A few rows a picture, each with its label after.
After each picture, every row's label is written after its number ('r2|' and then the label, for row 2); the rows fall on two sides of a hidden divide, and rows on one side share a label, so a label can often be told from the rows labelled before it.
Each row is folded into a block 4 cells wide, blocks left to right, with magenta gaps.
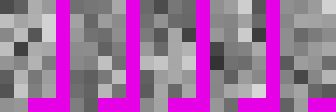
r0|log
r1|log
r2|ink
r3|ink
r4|log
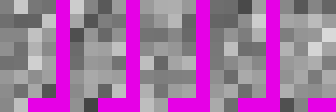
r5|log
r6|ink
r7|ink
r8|log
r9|log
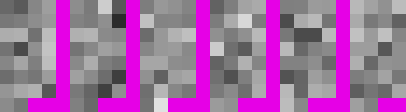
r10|log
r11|ink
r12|log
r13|log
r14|log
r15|ink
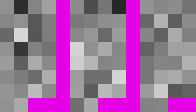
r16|log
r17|log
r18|ink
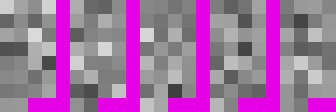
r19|ink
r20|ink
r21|ink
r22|log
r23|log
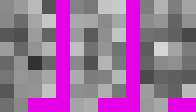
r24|ink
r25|log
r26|ink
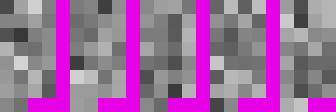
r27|log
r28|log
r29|ink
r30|ink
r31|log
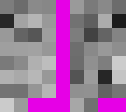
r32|log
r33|ink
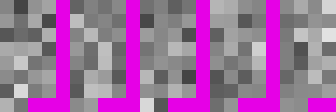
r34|log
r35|log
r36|ink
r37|ink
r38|log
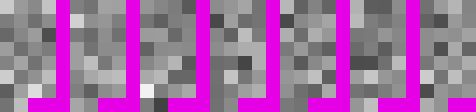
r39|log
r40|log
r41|ink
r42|ink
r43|ink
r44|ink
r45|log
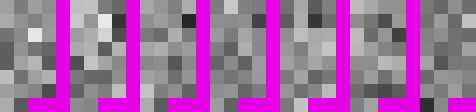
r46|log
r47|ink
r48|ink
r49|ink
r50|ink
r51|ink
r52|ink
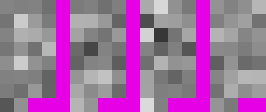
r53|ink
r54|log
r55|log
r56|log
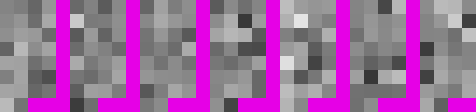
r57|ink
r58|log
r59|ink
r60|ink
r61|log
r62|log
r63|ink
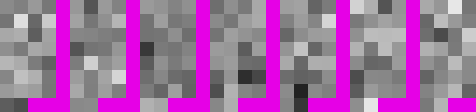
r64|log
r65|log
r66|ink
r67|ink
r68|ink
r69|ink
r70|log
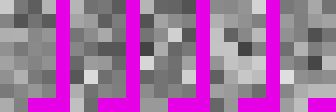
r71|ink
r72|ink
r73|ink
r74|log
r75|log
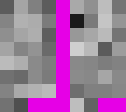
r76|ink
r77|ink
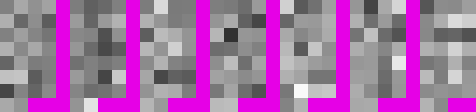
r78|ink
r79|log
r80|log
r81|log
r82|log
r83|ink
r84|log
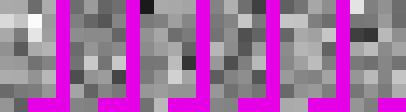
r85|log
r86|ink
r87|log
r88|ink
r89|log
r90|ink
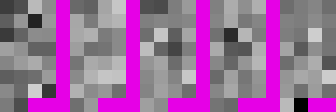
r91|log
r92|log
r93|log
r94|ink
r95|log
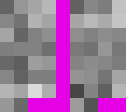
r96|log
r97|log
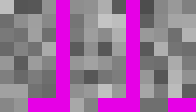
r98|ink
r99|log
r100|log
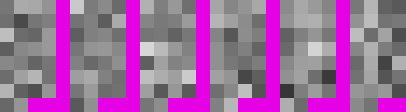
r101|ink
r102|ink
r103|log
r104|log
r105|ink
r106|ink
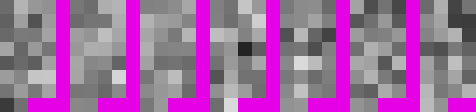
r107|log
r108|log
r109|log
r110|log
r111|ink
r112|ink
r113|ink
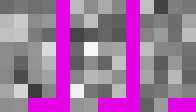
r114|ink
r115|ink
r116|log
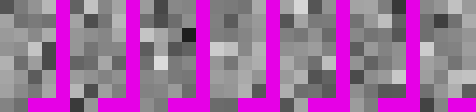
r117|log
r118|log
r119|ink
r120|log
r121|ink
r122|ink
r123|log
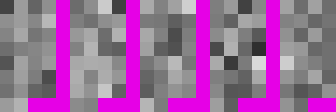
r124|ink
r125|log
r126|log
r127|ink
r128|ink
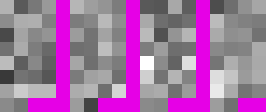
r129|ink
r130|ink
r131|log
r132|log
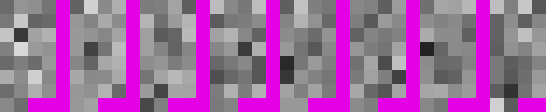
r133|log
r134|log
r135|log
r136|ink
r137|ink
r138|ink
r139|ink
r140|ink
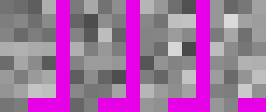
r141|log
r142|ink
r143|log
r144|log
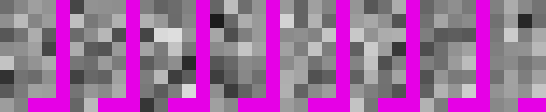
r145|ink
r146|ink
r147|ink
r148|ink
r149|log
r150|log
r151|ink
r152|ink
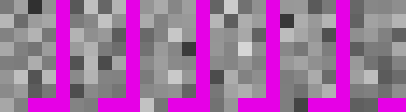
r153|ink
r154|ink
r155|log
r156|ink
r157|ink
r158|ink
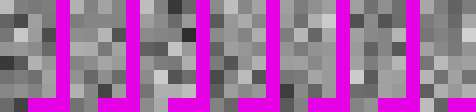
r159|ink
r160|ink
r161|ink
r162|ink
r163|log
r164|log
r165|log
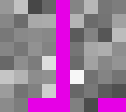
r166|ink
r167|log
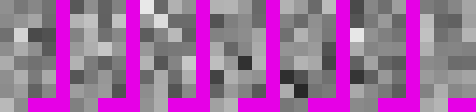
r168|ink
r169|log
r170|ink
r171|ink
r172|ink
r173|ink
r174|log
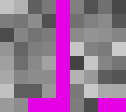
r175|ink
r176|ink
